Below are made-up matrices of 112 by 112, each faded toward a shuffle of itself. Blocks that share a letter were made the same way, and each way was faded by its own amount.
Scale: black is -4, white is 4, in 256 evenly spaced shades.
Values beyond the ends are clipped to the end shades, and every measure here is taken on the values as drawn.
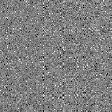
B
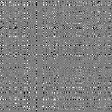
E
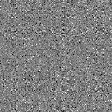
B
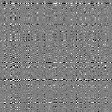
E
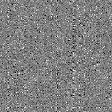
B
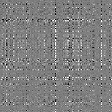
E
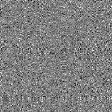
B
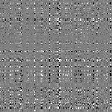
E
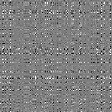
E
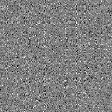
B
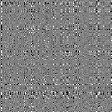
E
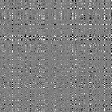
E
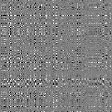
E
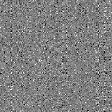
B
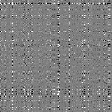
E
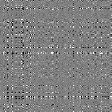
E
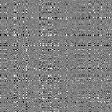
E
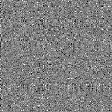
B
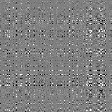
E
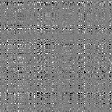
E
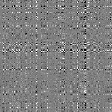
E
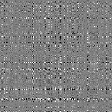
E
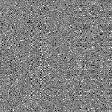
B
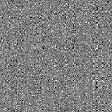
B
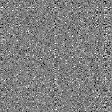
B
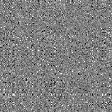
B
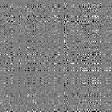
E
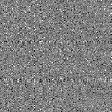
B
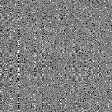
B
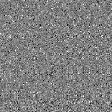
B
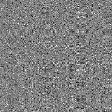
B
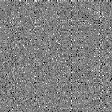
B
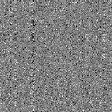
B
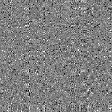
B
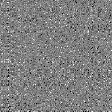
B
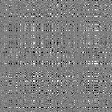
E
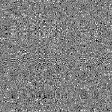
B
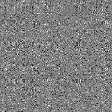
B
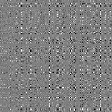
E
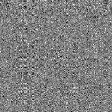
B
